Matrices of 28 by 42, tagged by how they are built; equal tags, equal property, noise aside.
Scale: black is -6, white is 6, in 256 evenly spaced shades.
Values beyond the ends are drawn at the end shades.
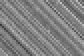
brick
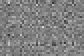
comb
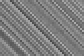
brick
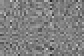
comb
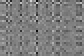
comb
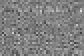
comb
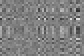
comb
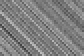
brick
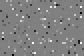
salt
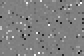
salt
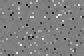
salt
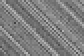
brick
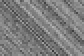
brick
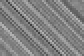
brick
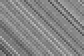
brick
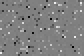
salt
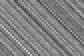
brick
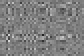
comb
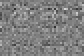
comb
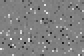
salt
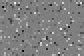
salt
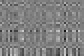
comb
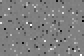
salt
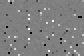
salt
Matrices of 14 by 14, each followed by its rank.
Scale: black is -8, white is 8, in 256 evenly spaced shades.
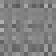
two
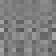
two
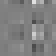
one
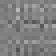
two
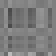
one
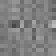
two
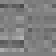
two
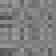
two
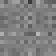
two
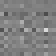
two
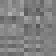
two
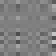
one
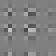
one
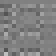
two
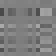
one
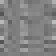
two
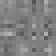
two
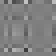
one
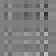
one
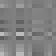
one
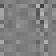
two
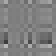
one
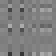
one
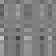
one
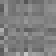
two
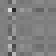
one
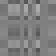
one
